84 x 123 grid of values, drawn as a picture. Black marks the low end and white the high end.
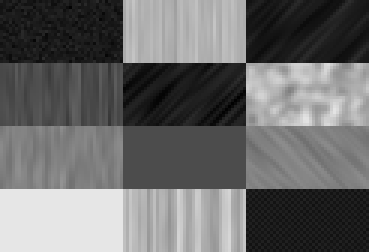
The table splits into 4 rows of 3 panels. Panel 1,1: very low, fine-grained, faint in contrast. Panel 1,2: high, streaked downward, faint in contrast. Panel 1,3: very low, slanting up to the right, faint in contrast. Panel 2,1: low, streaked downward, faint in contrast. Panel 2,2: very low, slanting up to the right, faint in contrast. Panel 2,3: high, blotchy. Panel 3,1: middling, streaked downward, faint in contrast. Panel 3,2: low, flat. Panel 3,3: middling, slanting down to the right, faint in contrast. Panel 4,1: very high, flat. Panel 4,2: high, streaked downward. Panel 4,3: very low, checkered, faint in contrast.
